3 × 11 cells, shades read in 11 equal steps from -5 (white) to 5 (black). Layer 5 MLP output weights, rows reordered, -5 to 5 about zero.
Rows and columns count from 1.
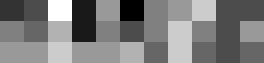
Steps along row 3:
same down up same down up down up up down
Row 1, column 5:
-1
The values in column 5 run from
-1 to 0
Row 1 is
3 2 -5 4 -1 5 0 -1 -3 2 2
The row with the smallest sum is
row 3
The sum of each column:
2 2 -10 7 -2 5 1 -7 -2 6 2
